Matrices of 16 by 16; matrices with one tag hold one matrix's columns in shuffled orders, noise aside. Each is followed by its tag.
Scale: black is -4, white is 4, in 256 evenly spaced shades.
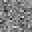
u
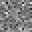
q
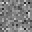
q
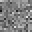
u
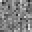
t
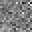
q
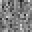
t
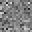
q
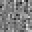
t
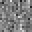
t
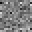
q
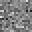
u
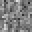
t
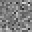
q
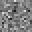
u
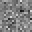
u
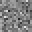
u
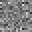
q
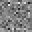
q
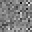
q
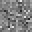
u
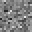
u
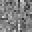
t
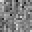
t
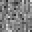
t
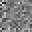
q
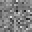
u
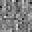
t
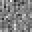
t
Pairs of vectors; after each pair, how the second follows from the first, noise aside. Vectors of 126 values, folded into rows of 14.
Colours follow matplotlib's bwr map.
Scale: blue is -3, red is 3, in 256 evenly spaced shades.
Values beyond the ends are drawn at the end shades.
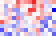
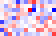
sign-scrambled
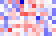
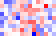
reversed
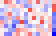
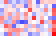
sign-scrambled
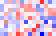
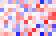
sign-scrambled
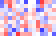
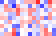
reversed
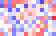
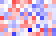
reversed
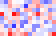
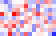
sign-scrambled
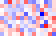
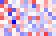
reversed
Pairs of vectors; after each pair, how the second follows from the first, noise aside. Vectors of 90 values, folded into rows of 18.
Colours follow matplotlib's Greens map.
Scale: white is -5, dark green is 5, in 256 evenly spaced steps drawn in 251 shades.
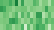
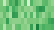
reversed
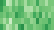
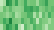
negated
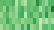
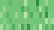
partly zeroed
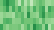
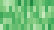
negated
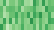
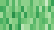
reversed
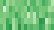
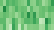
negated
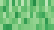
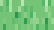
partly zeroed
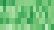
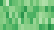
reversed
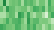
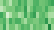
reversed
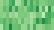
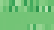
partly zeroed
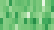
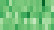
negated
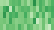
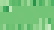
partly zeroed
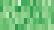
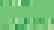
partly zeroed
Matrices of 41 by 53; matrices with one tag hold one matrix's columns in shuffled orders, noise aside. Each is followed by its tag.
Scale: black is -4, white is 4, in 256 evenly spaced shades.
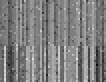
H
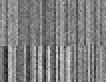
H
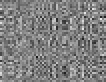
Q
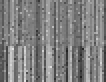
H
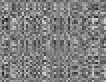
Q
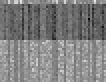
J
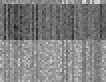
J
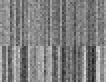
H
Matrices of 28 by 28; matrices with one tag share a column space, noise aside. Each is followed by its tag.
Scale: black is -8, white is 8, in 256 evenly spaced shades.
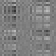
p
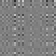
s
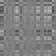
p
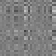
p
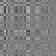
p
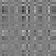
p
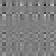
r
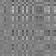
p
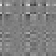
r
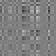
p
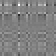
r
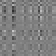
p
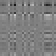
r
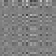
s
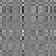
p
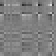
r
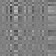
p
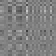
p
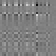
r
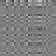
s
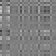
p
